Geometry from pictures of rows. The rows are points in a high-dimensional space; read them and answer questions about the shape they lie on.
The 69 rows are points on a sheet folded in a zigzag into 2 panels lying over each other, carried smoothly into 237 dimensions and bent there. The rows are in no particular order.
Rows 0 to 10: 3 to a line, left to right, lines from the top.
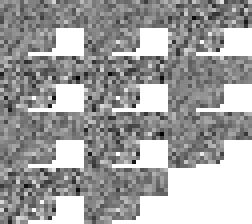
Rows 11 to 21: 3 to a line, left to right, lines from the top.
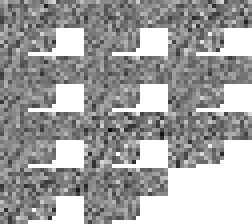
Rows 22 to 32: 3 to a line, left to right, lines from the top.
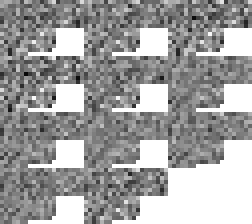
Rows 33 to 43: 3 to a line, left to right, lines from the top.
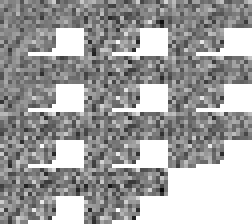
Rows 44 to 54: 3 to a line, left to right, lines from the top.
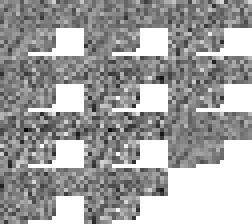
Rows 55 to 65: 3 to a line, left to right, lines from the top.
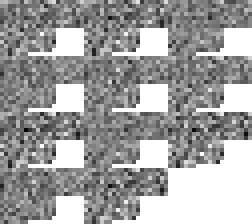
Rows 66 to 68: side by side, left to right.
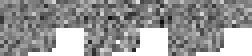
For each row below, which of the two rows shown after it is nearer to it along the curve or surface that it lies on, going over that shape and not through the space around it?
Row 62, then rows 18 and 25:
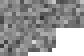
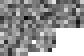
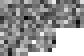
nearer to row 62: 18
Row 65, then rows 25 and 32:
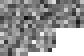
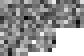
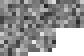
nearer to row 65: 32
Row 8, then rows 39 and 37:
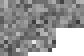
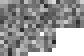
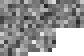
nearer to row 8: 37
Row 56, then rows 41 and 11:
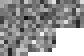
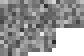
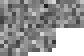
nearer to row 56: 41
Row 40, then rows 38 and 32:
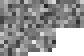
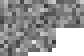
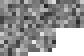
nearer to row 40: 32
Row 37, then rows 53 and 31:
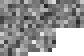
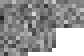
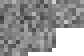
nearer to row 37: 53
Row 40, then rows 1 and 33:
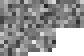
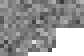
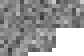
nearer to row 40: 1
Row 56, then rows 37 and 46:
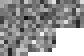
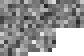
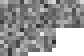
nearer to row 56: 46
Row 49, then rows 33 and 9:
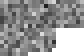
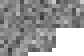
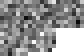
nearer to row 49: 9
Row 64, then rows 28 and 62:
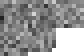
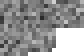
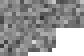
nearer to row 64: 28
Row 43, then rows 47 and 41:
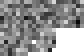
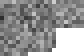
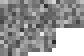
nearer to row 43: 41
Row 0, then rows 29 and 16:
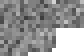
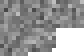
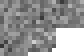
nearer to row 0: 29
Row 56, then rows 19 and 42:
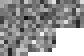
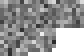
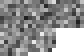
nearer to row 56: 19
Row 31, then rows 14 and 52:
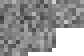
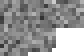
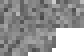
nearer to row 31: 52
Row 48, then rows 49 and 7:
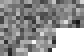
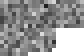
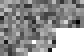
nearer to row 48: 7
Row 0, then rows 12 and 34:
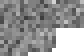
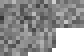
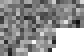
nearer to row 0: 12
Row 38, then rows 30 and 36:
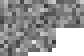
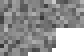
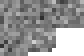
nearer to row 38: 36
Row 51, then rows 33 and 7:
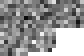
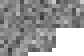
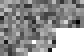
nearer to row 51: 7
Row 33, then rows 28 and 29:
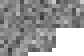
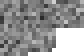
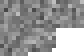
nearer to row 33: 29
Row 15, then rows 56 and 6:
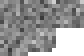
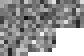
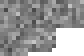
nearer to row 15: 6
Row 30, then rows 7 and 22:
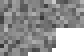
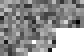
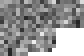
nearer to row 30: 7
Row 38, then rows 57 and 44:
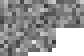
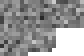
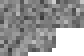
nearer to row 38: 57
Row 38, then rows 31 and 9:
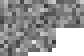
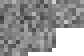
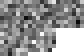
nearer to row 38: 9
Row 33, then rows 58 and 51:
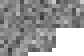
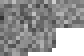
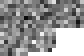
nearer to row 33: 58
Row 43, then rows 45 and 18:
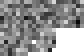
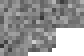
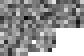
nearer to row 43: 18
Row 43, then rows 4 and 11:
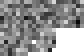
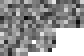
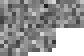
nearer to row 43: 4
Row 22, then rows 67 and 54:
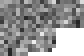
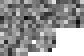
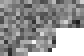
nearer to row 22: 54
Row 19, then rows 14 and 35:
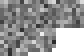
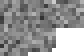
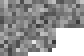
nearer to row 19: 35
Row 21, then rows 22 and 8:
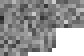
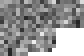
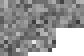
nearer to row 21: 8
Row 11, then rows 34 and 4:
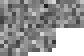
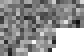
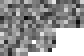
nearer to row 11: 4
